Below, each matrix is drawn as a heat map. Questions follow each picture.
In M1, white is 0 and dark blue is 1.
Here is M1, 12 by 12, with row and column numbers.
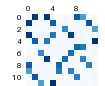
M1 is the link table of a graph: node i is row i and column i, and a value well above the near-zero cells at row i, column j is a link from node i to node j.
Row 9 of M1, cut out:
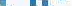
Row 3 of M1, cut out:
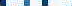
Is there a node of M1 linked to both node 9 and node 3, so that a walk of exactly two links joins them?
yes
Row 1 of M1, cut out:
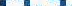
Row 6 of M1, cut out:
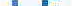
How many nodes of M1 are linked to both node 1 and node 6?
0
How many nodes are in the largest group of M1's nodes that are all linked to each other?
2
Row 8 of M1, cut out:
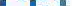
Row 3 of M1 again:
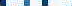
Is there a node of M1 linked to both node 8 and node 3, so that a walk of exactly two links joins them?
yes
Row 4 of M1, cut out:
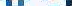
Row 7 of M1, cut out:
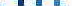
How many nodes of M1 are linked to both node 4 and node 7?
1
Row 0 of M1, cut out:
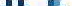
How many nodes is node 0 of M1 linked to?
4
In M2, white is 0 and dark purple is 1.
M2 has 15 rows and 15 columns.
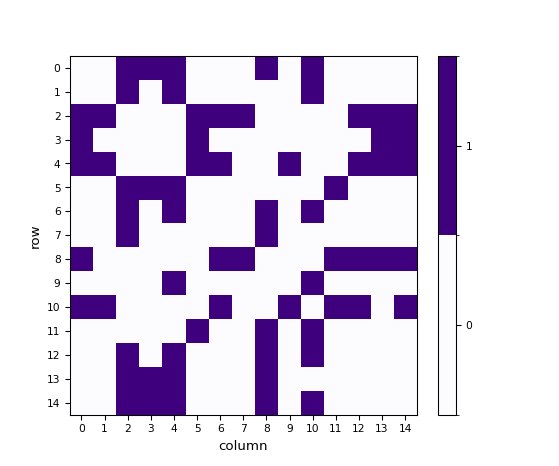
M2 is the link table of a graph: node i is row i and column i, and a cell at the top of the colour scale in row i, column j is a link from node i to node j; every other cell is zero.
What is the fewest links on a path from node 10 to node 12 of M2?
1
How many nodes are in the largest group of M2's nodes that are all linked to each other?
2
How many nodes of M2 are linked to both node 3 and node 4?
4
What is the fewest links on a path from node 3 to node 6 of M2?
3
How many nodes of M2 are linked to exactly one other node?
0
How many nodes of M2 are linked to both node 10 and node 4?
6
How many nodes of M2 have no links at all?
0
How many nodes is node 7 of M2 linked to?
2
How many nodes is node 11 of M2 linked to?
3
